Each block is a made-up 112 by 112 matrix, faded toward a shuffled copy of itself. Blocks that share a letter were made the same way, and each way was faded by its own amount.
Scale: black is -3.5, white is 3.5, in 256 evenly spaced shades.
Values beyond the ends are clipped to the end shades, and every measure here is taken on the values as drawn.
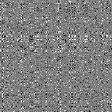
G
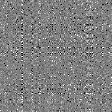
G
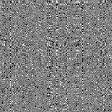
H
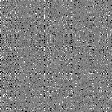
G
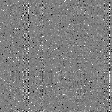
G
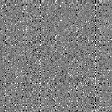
H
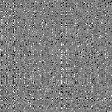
H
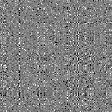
H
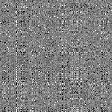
H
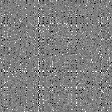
G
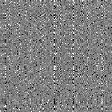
H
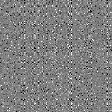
H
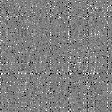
G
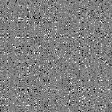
G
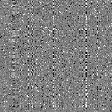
H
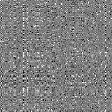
H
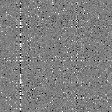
G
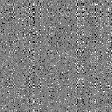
H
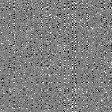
G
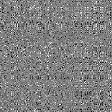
H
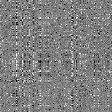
H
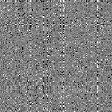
H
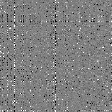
G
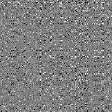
G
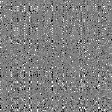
G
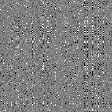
G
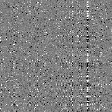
G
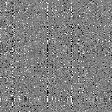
G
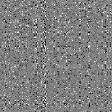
G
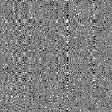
H
